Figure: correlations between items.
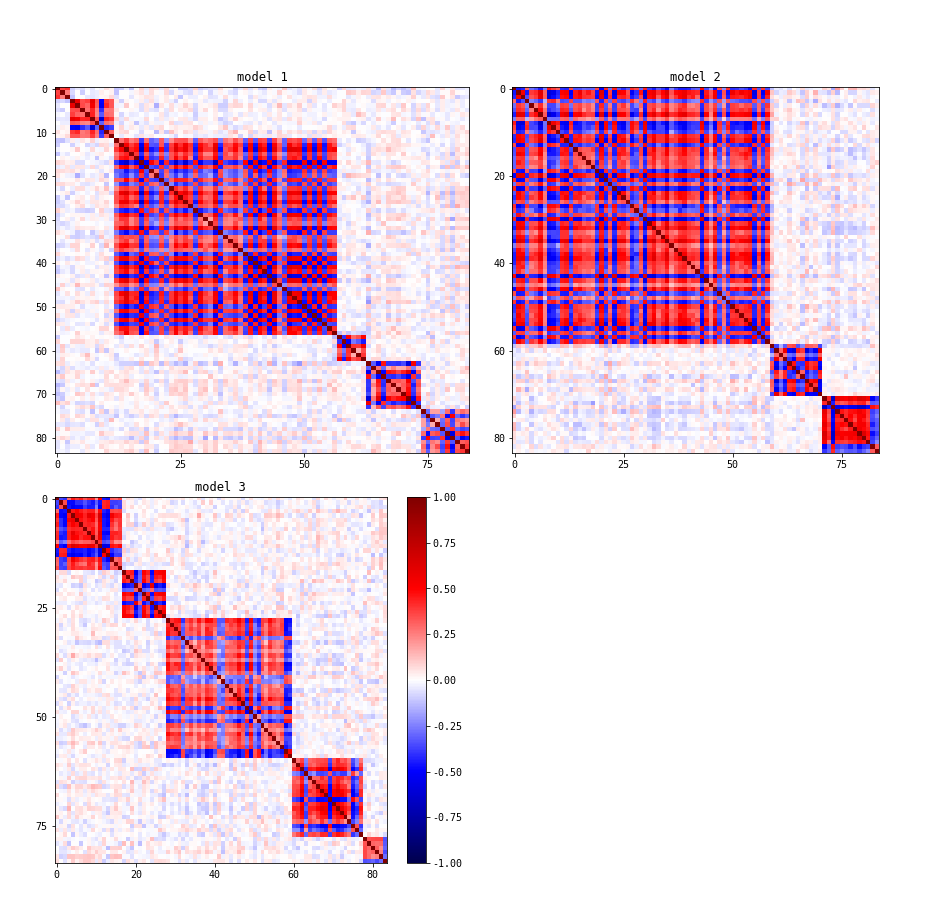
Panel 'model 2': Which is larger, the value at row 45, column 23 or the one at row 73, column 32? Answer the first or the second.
the second
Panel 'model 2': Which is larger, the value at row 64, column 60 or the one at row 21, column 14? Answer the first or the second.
the second
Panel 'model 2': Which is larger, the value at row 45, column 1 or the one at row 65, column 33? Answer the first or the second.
the first
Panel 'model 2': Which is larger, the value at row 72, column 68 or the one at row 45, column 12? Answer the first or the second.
the second
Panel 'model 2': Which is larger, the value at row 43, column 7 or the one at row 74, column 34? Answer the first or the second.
the second
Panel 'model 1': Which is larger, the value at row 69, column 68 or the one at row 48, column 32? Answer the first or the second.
the second
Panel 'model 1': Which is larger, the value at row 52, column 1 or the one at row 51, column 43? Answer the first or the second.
the first
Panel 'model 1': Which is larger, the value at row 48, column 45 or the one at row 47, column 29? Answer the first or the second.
the second
